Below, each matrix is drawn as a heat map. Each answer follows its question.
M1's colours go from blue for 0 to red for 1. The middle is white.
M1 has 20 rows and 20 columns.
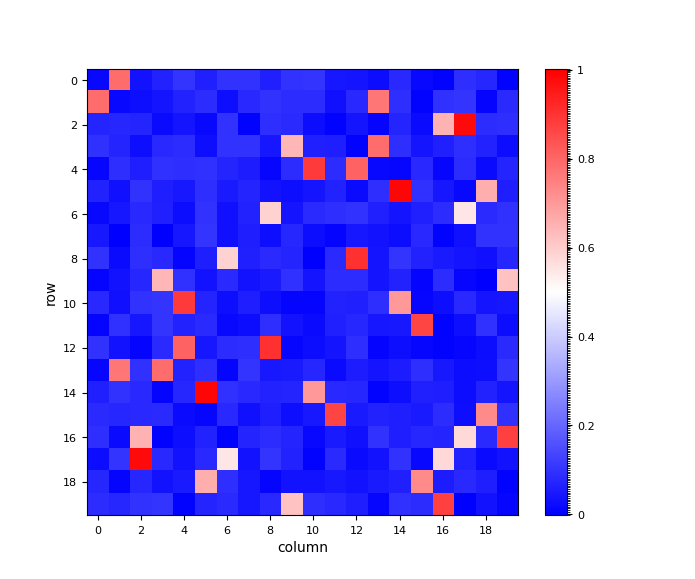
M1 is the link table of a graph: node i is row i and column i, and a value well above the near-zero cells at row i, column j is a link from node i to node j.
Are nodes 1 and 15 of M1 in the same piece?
yes
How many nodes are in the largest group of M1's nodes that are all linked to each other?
3
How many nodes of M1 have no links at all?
1
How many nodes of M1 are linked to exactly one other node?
2
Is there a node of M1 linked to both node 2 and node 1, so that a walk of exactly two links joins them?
no
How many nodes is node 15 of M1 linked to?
2
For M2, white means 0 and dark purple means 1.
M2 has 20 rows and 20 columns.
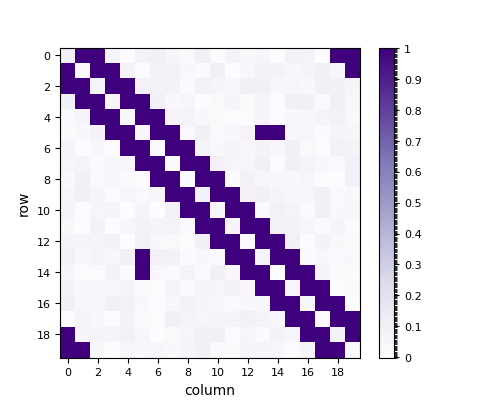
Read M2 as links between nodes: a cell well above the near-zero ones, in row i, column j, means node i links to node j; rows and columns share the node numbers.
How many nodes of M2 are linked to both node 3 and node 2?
2
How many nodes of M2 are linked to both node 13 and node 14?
3
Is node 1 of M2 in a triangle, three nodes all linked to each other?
yes
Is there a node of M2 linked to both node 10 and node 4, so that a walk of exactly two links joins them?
no
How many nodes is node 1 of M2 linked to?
4
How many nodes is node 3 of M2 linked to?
4
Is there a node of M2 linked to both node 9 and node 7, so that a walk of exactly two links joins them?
yes
